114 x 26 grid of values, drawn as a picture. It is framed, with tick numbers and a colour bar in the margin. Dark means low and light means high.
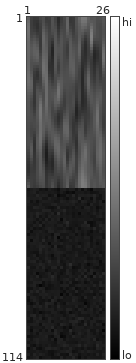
The table splits into 2 rows of 1 panel. Panel 1,1: low, streaked downward. Panel 2,1: very low, fine-grained, faint in contrast.
